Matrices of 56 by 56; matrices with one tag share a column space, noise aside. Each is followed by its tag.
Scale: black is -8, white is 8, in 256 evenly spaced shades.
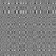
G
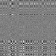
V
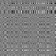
G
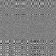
V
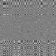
V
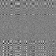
V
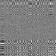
V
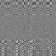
V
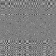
V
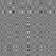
G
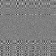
V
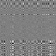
V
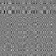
G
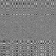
V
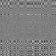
V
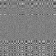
V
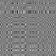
G
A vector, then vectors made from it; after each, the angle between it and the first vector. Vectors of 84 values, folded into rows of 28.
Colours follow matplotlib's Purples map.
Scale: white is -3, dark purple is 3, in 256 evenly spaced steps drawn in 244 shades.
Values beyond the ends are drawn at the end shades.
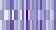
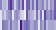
partly aligned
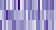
partly opposed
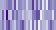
orthogonal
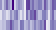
partly aligned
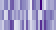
partly aligned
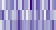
orthogonal
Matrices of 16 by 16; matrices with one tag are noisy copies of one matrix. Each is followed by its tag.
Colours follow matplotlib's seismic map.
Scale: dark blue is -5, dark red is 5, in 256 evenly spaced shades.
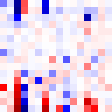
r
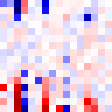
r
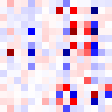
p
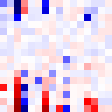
r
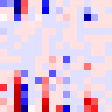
r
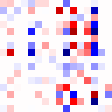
p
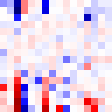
r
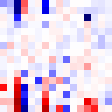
r
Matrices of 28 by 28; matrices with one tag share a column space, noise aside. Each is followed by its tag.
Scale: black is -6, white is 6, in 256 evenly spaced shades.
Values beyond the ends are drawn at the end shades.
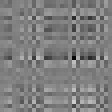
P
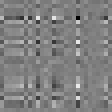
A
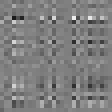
A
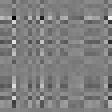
A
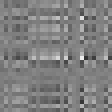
P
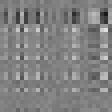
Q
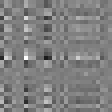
P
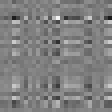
A
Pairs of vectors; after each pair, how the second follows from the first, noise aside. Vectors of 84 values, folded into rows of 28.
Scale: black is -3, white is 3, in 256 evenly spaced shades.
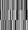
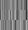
shrunk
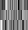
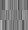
shrunk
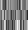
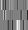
partly zeroed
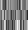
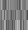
shrunk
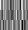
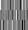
partly zeroed
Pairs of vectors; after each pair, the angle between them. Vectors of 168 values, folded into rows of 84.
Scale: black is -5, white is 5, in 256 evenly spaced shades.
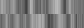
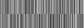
orthogonal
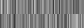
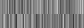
orthogonal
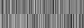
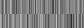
nearly parallel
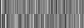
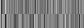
nearly opposite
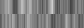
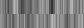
nearly opposite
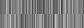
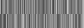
orthogonal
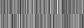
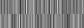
nearly parallel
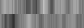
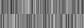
partly opposed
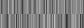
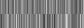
nearly opposite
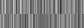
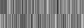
orthogonal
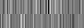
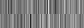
partly opposed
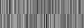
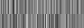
nearly opposite
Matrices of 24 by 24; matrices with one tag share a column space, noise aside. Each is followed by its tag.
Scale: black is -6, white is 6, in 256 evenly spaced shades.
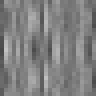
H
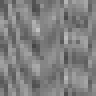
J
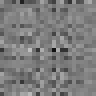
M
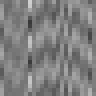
J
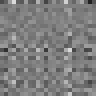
M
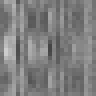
H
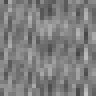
J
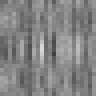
H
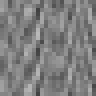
J
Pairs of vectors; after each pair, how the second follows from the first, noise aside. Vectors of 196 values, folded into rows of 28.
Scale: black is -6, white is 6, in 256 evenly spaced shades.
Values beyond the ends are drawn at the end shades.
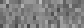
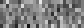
scaled up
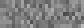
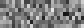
scaled up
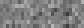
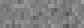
shrunk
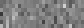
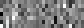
scaled up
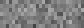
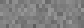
shrunk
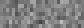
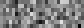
scaled up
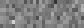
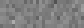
shrunk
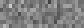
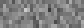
shuffled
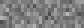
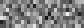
scaled up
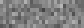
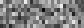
scaled up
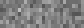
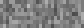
shuffled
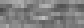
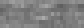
shrunk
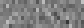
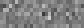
shuffled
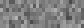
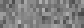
shuffled
